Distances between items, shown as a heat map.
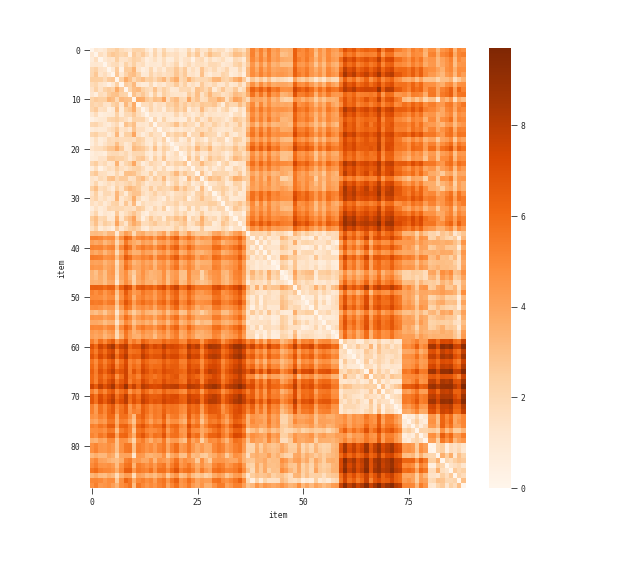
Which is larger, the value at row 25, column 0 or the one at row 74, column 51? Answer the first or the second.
the second
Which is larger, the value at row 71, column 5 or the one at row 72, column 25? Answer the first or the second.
the first
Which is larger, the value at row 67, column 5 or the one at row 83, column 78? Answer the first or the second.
the first
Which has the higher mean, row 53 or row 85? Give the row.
85
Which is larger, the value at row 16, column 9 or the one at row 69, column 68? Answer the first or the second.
the second
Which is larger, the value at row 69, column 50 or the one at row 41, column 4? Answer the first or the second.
the first
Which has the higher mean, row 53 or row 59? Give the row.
59
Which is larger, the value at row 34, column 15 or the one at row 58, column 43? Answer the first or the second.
the first
